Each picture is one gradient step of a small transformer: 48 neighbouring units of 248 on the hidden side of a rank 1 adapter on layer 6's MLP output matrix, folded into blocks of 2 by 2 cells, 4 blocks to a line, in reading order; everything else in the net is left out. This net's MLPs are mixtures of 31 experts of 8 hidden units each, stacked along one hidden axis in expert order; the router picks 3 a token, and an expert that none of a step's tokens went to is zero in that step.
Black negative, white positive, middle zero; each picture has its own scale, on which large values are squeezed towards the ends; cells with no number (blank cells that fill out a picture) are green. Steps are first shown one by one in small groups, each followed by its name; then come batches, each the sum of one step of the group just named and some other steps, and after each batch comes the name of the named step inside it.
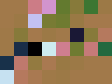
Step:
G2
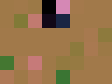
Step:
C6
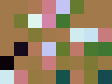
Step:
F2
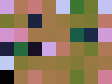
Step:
G2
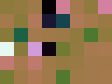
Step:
C6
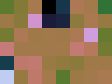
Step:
C6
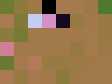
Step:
C6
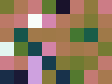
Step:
G2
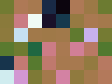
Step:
G2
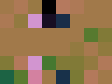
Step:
C6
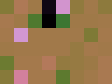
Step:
C6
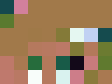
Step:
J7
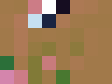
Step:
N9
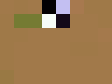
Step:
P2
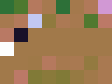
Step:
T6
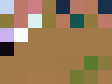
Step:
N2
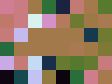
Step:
N2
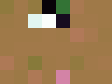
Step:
J7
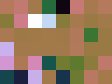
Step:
J7
